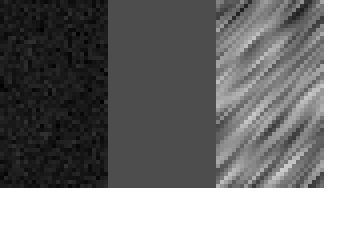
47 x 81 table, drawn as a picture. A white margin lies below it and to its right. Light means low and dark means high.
The table splits into one row of 3 panels. Panel 1,1: very high, fine-grained, faint in contrast. Panel 1,2: high, flat. Panel 1,3: middling, slanting up to the right, strong in contrast.
